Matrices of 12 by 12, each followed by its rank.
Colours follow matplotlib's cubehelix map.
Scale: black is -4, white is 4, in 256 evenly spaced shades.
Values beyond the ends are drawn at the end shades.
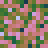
full rank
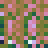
two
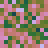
full rank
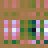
one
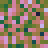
full rank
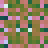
two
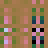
one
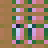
one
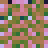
two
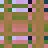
one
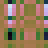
one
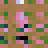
two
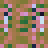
two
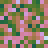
full rank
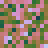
full rank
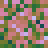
full rank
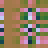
one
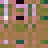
two
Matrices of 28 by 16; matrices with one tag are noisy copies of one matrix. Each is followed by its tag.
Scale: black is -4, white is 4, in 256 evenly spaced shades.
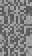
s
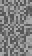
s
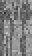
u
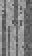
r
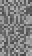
s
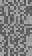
s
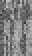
u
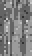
u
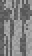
u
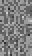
s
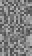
s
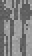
u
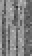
r
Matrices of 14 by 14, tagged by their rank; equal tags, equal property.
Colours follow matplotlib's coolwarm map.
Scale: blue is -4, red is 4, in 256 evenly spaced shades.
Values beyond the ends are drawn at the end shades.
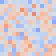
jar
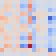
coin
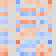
coin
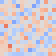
jar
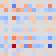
coin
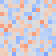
jar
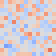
jar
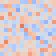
jar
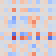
coin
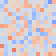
jar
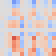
coin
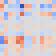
coin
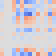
coin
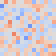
jar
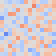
jar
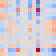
coin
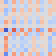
coin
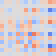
coin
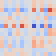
coin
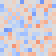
jar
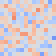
jar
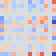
coin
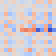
coin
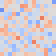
jar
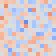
jar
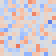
jar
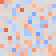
jar
